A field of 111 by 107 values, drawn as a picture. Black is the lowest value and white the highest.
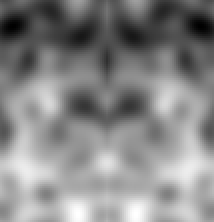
On average the colour sits 50% of the way up the scale. The left and right halves mirror each other. No row or column stands out. Values rise toward the bottom. The field is smooth, with broad soft blobs. No lone cell stands out from its neighbours.
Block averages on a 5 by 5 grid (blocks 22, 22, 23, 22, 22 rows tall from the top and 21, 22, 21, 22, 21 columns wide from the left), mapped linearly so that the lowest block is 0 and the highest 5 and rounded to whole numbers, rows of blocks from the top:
00100 / 22222 / 43234 / 54445 / 55555
